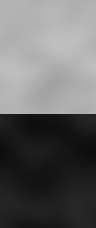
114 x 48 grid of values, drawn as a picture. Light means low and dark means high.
The table splits into 2 rows of 1 panel. Panel 1,1: low, smooth, faint in contrast. Panel 2,1: very high, smooth, faint in contrast.
